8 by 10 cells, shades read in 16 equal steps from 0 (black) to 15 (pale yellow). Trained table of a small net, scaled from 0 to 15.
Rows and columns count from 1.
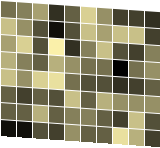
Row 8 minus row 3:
-9 -12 0 -11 6 -2 -6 9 7 -4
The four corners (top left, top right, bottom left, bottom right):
7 3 1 4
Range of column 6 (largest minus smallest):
8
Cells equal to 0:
1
